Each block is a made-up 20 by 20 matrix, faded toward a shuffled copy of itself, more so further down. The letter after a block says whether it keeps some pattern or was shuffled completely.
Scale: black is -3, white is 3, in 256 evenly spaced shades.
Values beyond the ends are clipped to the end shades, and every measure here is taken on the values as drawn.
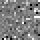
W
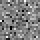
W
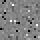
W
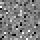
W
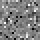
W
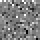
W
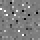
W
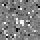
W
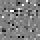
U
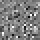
U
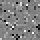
W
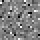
W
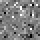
U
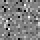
U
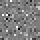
U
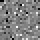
W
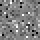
W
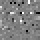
U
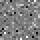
W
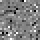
U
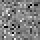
U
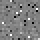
W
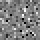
W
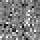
U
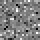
W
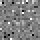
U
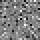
W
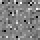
U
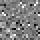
U
